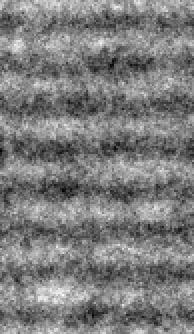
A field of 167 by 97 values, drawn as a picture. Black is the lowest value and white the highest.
Stripes: horizontal, repeating 8 times. Average level on the scale: 50%. Histogram: bell-shaped.
